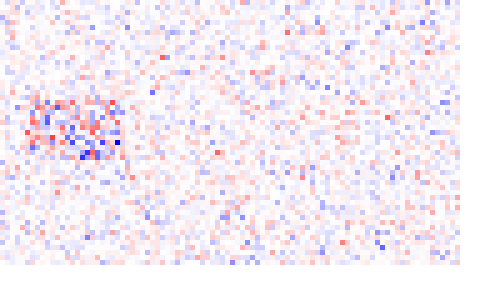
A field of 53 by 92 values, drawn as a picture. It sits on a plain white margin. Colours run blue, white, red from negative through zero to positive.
Average level on the scale: 50%. Stripes: none. Odd patch: rougher, in the middle left. Grain: fine. Slope: none. Mirror symmetry: none.
